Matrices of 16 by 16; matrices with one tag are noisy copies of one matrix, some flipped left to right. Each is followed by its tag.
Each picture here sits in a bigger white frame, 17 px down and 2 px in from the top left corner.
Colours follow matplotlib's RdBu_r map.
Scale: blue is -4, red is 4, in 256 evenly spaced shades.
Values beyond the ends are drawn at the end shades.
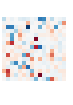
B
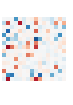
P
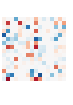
P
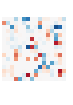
B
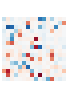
B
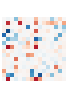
P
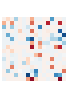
P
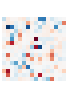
B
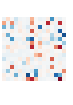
P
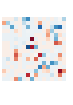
B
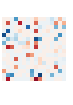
P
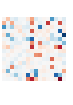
P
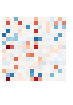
P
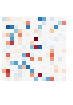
B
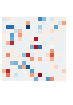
B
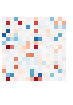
P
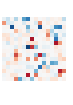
B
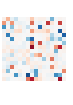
P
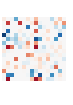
P
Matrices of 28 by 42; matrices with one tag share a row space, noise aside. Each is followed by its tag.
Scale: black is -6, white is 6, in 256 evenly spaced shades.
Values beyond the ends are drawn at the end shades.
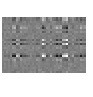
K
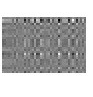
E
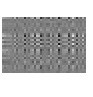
E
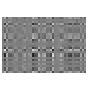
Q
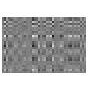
Q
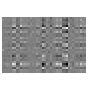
K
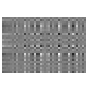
E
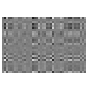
Q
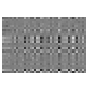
E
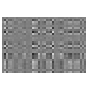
Q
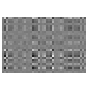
Q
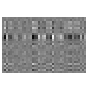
Q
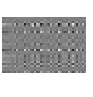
E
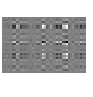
K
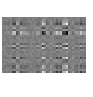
K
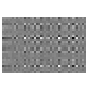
E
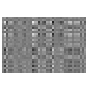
Q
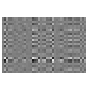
Q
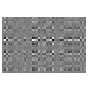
Q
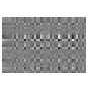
E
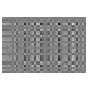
E
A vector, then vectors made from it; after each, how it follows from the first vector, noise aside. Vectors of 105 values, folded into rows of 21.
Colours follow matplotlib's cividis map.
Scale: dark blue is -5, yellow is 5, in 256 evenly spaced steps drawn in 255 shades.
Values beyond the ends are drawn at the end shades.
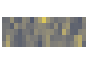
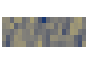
negated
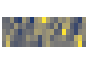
scaled up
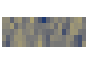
negated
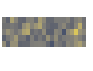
wrapped around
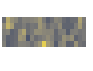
reversed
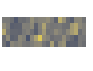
wrapped around
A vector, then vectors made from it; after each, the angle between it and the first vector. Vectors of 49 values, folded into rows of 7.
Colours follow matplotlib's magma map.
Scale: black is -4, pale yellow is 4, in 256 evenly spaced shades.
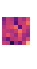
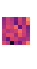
nearly parallel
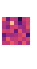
orthogonal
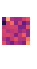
partly aligned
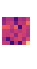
nearly parallel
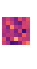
partly aligned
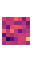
orthogonal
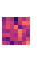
nearly parallel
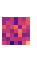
nearly parallel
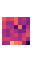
nearly opposite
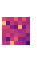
partly opposed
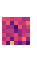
partly opposed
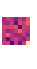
nearly parallel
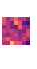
nearly opposite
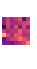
partly aligned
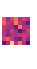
nearly opposite
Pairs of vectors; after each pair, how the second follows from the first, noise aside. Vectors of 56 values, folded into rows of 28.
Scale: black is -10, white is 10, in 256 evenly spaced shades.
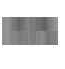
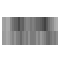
scaled up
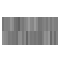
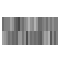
scaled up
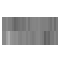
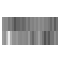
scaled up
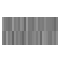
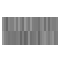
shuffled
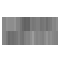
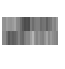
scaled up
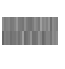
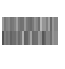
scaled up
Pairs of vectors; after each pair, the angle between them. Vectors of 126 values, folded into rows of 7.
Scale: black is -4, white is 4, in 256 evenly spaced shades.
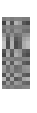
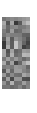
nearly opposite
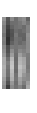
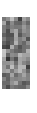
partly aligned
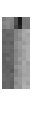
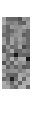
orthogonal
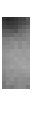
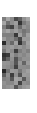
orthogonal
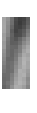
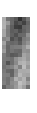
nearly parallel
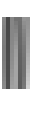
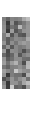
partly aligned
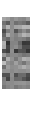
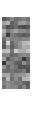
nearly opposite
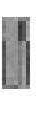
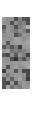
orthogonal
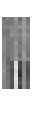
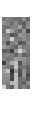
partly aligned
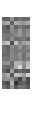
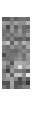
nearly parallel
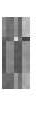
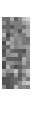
partly aligned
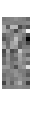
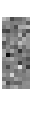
partly opposed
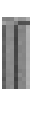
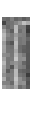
nearly opposite
